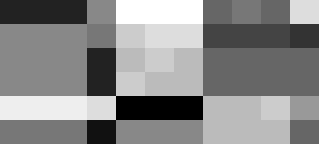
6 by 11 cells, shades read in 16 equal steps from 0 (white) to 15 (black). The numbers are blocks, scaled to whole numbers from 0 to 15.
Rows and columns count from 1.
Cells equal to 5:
0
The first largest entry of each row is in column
1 11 4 4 5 4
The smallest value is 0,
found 3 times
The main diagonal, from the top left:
13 7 7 13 15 7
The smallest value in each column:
1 1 1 2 0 0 0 4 4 3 2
